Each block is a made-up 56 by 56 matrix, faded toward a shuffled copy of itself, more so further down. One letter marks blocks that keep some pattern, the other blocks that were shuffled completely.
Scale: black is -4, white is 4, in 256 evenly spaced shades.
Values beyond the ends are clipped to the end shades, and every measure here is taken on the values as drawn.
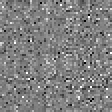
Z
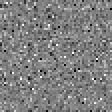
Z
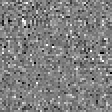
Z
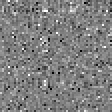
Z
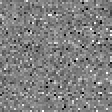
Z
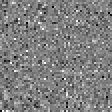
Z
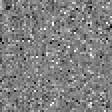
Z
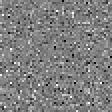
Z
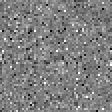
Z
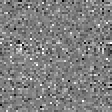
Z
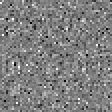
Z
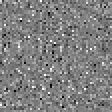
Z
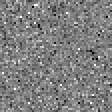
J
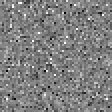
J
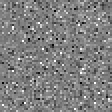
Z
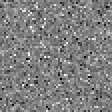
J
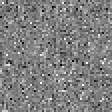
Z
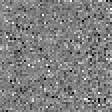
Z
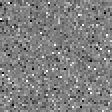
J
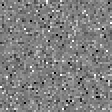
J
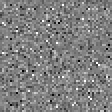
Z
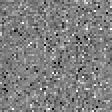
Z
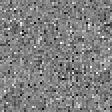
Z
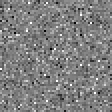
J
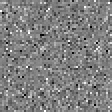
Z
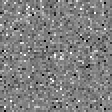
Z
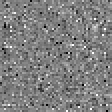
Z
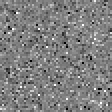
J
